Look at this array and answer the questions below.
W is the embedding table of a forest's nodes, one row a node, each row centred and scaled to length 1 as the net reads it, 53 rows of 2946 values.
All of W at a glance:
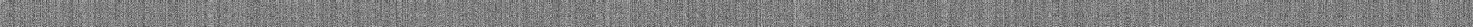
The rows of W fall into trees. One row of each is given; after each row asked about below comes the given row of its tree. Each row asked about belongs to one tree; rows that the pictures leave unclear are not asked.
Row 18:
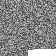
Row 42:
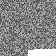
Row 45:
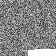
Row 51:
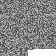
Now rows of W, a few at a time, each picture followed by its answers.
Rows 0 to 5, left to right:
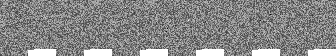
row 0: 51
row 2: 51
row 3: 51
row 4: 18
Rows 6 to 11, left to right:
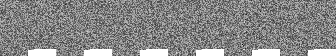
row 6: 51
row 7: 45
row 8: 45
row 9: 51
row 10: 18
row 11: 42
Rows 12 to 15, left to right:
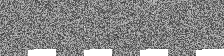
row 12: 45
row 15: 45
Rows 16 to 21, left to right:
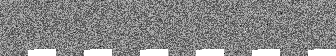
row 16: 45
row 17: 42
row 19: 45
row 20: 45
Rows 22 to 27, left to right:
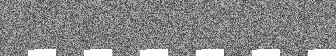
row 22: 18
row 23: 51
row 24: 45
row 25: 42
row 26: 51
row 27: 42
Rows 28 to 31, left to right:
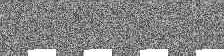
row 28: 51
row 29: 42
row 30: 51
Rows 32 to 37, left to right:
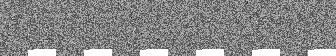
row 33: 51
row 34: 42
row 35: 18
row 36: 18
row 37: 42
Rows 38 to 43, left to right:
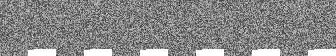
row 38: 45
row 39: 51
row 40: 18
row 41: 51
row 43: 18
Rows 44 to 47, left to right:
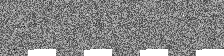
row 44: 18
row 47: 42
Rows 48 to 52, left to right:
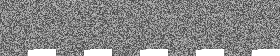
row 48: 42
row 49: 18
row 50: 51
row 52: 42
